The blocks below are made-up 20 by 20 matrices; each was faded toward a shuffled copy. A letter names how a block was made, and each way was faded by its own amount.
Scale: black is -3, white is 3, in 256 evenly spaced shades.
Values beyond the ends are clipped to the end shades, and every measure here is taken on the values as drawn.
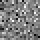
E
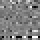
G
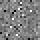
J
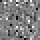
J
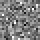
E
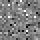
J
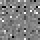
J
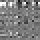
G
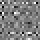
G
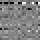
G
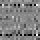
G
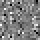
E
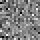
E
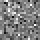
E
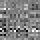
G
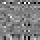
G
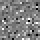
J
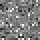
J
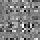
G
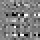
G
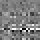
G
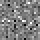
J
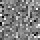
E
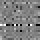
G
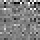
G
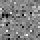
J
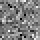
E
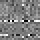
G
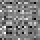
G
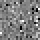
E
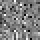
E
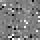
J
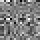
G
